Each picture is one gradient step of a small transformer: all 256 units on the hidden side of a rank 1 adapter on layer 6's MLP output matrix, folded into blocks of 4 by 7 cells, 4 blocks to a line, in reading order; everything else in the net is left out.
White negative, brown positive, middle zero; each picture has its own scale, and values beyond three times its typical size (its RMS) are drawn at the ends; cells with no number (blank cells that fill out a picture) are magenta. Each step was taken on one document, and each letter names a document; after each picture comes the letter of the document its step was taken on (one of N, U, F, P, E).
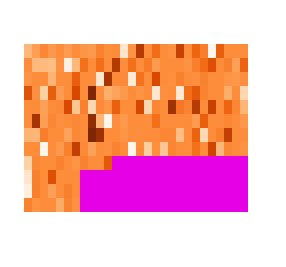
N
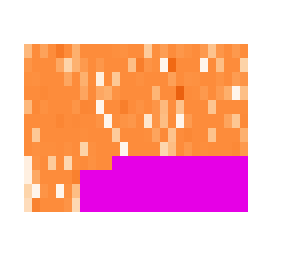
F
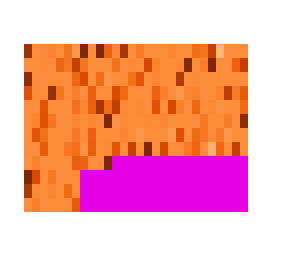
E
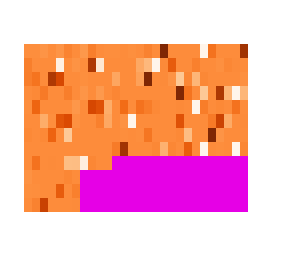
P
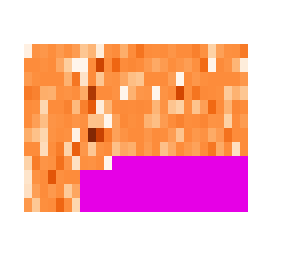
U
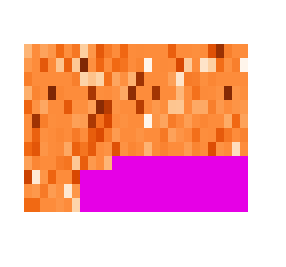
U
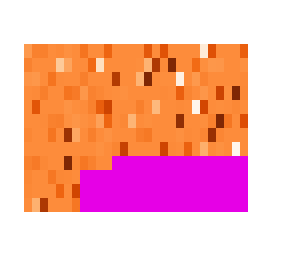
P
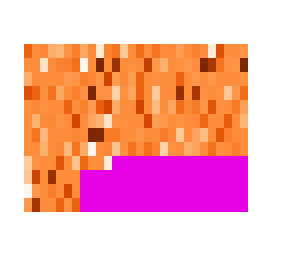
U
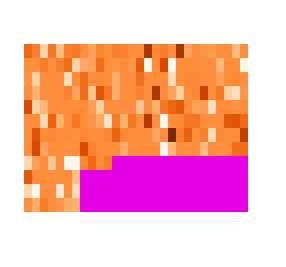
F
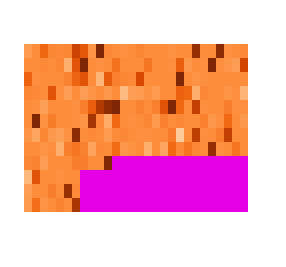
U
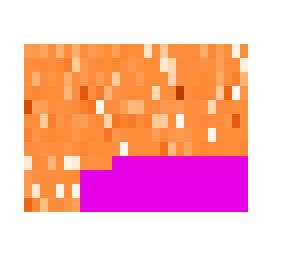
F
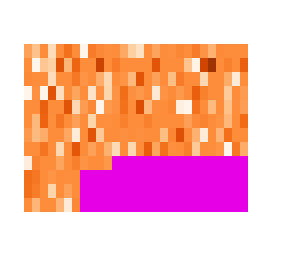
N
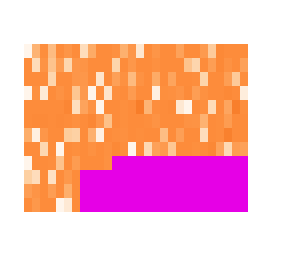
N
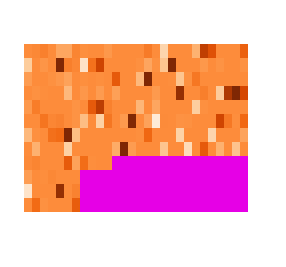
P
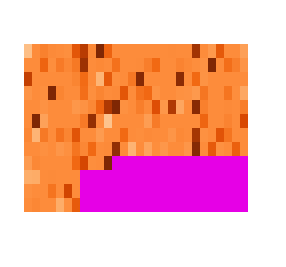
E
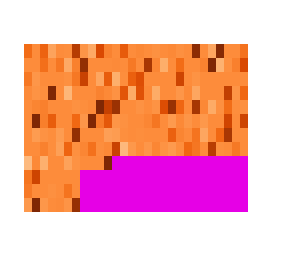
U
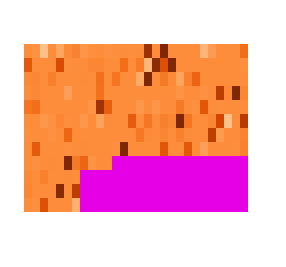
P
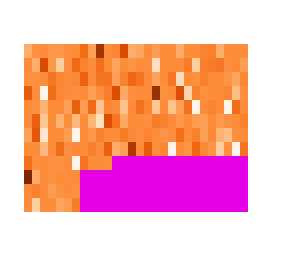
N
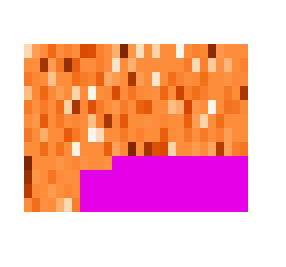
N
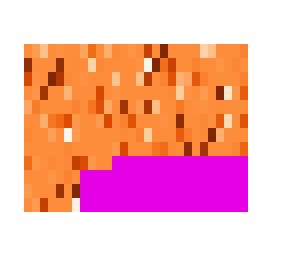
P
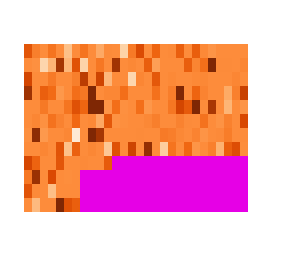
N
